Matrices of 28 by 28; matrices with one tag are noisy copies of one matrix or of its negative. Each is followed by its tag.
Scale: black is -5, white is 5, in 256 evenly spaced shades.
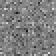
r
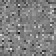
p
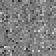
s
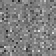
s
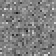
r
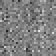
s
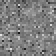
p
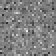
r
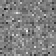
r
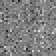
s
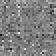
p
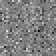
s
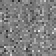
s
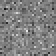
r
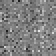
s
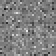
r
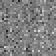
s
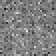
r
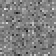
r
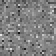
p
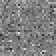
p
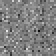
s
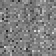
s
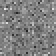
r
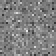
r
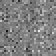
s
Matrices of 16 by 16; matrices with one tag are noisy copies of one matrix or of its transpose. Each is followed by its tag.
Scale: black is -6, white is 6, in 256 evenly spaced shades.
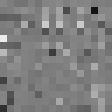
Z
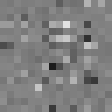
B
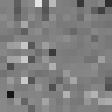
Z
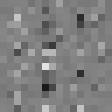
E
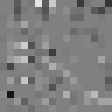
Z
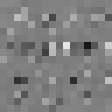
E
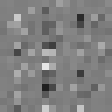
E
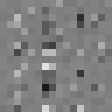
E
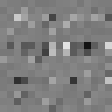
E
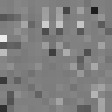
Z
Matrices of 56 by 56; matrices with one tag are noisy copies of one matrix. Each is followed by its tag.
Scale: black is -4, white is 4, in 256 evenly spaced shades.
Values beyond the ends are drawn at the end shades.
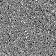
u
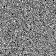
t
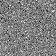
u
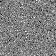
u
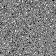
t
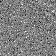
u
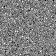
t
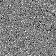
u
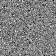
t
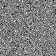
t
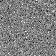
u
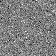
u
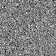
t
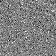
u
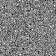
t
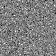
t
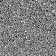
u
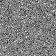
u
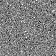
u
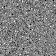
t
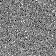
u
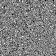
t
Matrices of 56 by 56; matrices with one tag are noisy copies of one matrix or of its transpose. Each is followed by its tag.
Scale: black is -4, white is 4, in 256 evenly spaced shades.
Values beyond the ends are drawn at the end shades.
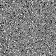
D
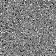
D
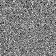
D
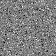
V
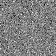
D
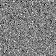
D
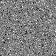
V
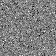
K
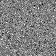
V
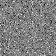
D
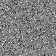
K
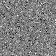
K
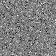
K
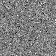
K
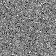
K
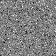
V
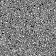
V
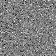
D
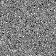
V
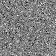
K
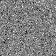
V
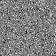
V
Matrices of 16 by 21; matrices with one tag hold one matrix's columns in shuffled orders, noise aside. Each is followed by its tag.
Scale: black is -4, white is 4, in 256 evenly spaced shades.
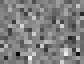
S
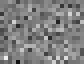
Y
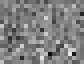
S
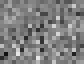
S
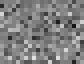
Y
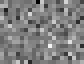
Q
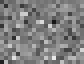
Y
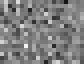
Q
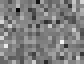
Q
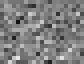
Y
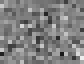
S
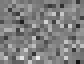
Y
